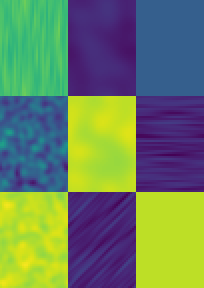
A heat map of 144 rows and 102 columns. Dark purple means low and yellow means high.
It is made of 3 by 3 panels. Panel 1,1: high, streaked downward, faint in contrast. Panel 1,2: very low, smooth, faint in contrast. Panel 1,3: low, flat. Panel 2,1: low, blotchy. Panel 2,2: very high, smooth, faint in contrast. Panel 2,3: very low, streaked across, faint in contrast. Panel 3,1: very high, blotchy, faint in contrast. Panel 3,2: very low, slanting up to the right, faint in contrast. Panel 3,3: very high, flat.
